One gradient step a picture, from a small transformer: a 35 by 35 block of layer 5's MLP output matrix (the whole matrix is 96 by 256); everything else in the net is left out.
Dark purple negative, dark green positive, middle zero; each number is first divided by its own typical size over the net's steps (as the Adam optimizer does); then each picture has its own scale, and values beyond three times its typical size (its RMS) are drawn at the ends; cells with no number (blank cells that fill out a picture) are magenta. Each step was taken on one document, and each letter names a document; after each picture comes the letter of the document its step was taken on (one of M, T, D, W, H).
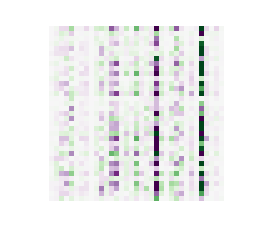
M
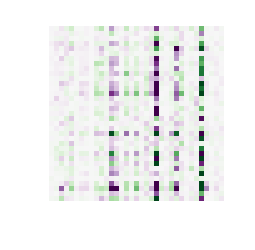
M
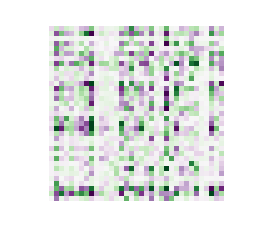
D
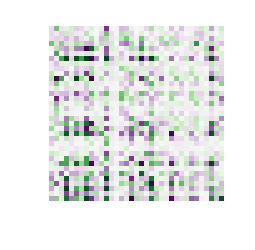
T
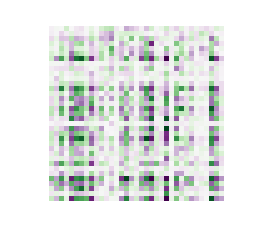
T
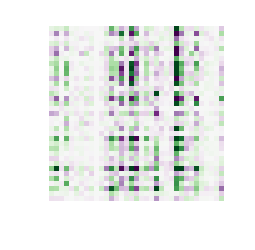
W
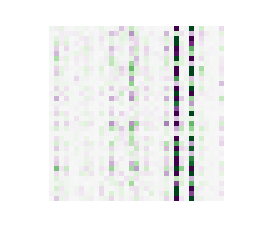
W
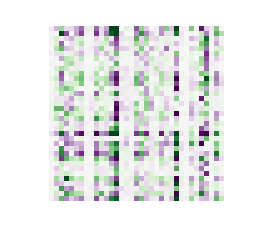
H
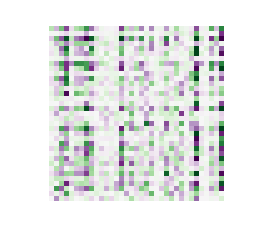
D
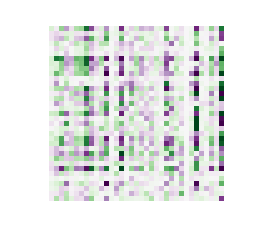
D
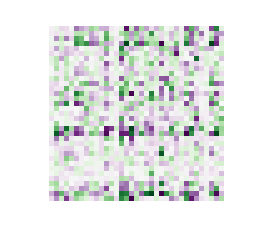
D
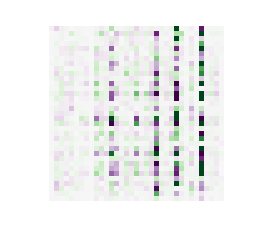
M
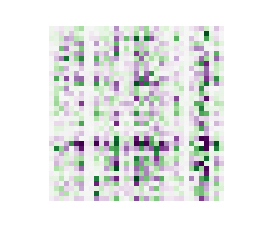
H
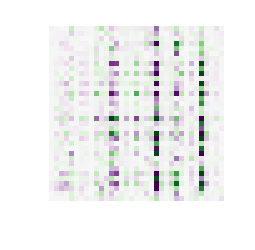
M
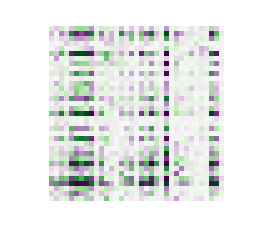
T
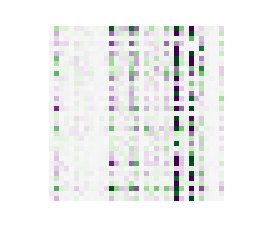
W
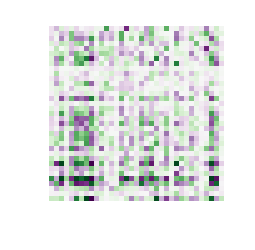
T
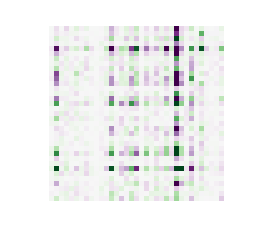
W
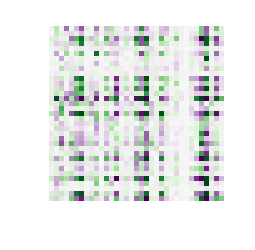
H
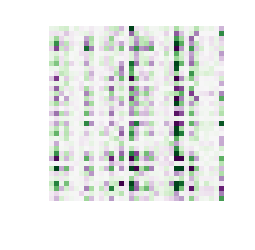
W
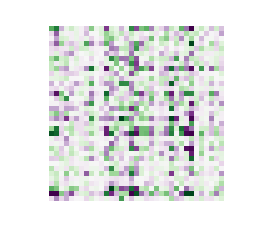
D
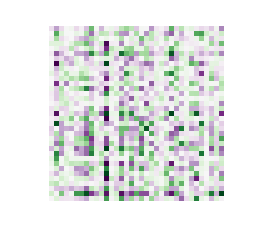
D
